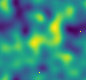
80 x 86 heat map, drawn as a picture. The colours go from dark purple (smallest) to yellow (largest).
The centre is the ninth with the highest average. Two lone cells stand out, each far higher than its neighbours. No row or column stands out.
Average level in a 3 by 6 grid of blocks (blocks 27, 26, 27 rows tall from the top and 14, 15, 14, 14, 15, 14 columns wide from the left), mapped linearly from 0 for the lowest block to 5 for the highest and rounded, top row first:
2 0 3 3 4 2
3 3 5 5 3 1
3 3 3 3 4 3
